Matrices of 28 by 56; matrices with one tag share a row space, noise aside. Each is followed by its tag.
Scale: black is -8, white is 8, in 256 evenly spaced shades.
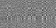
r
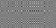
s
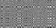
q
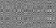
q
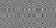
r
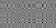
r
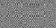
s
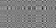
r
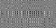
s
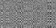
q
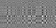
r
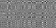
r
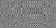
s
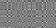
r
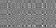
r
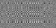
s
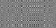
s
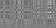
q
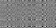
r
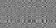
r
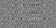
s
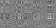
q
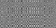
s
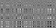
q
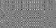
s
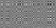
q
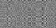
r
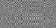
s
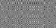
s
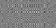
s
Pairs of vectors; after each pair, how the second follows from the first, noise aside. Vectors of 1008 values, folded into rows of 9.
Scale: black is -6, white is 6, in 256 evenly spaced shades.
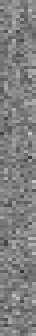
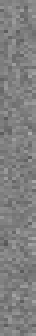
shrunk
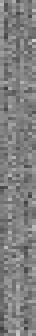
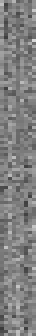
copied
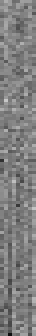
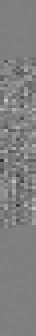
partly zeroed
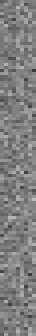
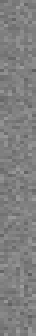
shrunk
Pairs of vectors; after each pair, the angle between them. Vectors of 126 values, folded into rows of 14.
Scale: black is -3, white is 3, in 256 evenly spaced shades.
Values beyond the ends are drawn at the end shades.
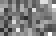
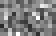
orthogonal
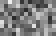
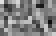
partly aligned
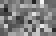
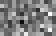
partly aligned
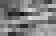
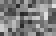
partly aligned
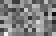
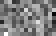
nearly parallel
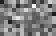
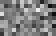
partly aligned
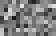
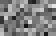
nearly parallel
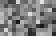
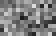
partly aligned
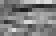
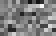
partly opposed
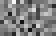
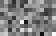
partly opposed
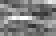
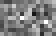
partly aligned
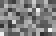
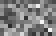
orthogonal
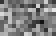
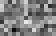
orthogonal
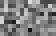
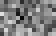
partly opposed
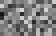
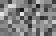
nearly opposite
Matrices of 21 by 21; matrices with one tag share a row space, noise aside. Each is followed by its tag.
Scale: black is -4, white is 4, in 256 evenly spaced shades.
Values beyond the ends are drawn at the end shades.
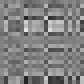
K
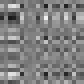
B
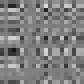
B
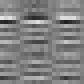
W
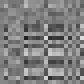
K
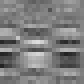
W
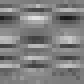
W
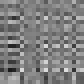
B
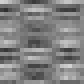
W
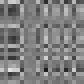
B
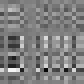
B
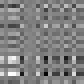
B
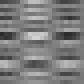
W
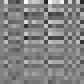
K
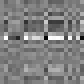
K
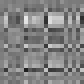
K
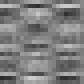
W
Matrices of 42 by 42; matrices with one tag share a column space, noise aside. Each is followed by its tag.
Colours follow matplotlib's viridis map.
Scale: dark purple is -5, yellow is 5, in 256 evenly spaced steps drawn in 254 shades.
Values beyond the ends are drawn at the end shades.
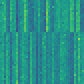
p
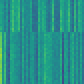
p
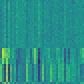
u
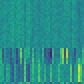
u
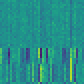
u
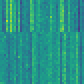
p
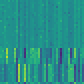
u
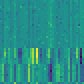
u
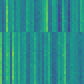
p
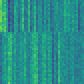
p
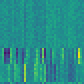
u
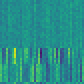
u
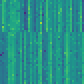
p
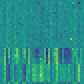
u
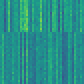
p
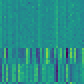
u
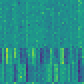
u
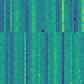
p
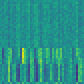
u
